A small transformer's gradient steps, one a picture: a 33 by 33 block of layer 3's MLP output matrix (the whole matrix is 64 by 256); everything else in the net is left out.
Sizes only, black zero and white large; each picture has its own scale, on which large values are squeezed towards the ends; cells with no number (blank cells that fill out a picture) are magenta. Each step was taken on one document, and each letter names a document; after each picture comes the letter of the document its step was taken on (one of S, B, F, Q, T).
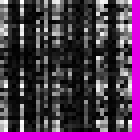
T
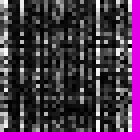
T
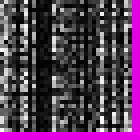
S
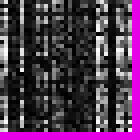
T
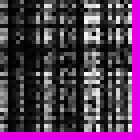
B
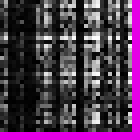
B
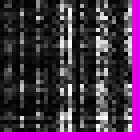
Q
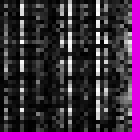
Q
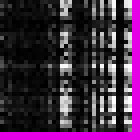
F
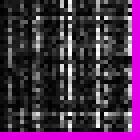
Q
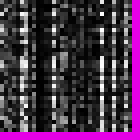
S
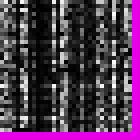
S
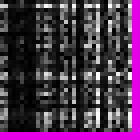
B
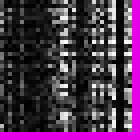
F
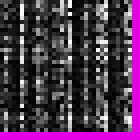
Q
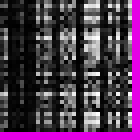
B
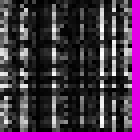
S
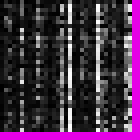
Q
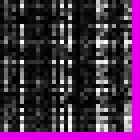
Q
